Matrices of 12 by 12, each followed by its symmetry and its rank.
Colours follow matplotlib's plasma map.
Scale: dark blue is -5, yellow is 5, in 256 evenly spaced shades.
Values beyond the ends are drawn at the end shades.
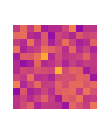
symmetric, full rank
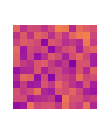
neither, full rank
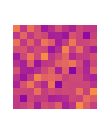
symmetric, full rank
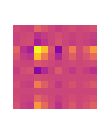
symmetric, rank one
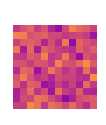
neither, full rank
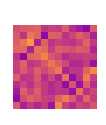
symmetric, full rank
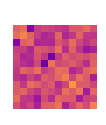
symmetric, full rank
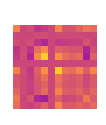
symmetric, rank two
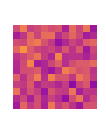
neither, full rank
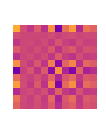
symmetric, rank one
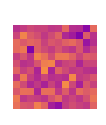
neither, full rank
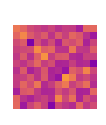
symmetric, full rank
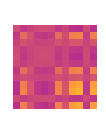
symmetric, rank one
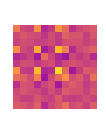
symmetric, rank two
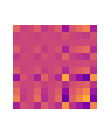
symmetric, rank one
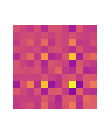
symmetric, rank two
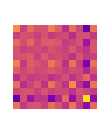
symmetric, rank two
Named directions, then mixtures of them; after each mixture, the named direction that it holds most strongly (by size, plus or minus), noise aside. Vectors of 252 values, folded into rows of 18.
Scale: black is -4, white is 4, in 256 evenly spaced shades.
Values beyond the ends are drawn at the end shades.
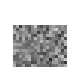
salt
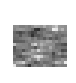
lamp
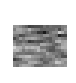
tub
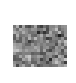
salt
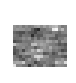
lamp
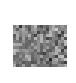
salt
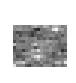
lamp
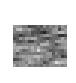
tub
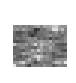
lamp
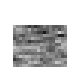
tub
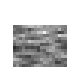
tub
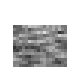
tub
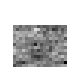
lamp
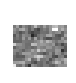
lamp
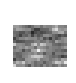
lamp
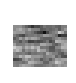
tub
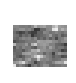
lamp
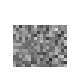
salt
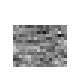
tub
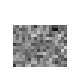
salt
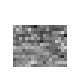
tub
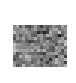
salt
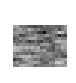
tub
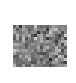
salt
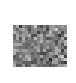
salt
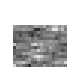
lamp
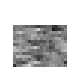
lamp
